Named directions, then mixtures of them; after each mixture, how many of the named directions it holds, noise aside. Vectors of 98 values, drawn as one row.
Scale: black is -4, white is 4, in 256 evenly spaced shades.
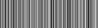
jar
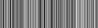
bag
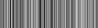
one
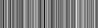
one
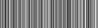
one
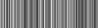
two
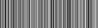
one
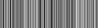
one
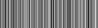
one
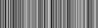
two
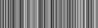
two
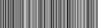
two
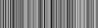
two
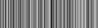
two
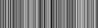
two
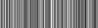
two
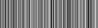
one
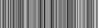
two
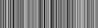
two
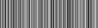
one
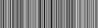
one
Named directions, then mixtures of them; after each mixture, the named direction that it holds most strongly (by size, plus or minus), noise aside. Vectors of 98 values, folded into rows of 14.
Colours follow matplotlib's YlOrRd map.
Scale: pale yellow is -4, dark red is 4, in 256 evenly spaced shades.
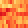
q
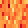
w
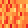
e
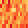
e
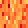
w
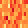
w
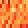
e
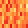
e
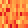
e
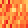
e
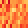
e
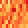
e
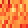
e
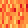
e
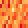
w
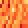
w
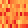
e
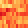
q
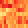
q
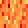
w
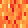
w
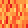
e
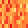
e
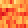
q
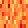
w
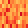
e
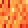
w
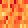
w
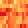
q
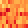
q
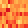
q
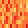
e
